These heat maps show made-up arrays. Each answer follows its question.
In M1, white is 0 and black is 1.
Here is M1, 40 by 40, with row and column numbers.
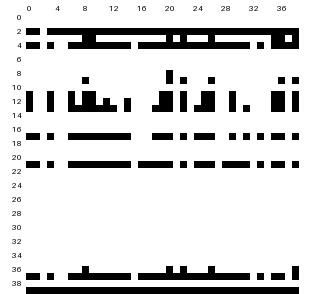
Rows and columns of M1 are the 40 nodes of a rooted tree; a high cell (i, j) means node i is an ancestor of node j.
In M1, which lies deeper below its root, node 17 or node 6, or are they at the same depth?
node 6
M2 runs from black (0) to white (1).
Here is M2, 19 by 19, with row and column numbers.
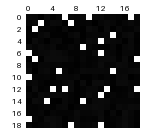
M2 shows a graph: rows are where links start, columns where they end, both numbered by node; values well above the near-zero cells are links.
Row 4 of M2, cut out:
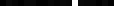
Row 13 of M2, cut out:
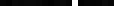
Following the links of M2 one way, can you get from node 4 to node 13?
yes
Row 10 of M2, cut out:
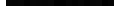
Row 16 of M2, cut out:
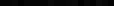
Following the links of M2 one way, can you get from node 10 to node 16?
no
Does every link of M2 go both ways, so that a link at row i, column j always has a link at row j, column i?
yes
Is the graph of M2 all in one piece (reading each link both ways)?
no
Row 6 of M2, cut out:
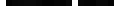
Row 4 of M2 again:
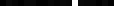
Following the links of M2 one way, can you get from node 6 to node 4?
yes
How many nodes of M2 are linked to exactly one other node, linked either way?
7
